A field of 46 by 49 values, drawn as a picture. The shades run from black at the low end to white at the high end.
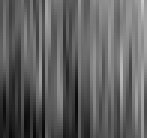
The values follow a bell shape. The halves do not mirror each other. Overall the values sit about 40% of the way up the scale. The grain runs up and down. Values rise toward the top right.
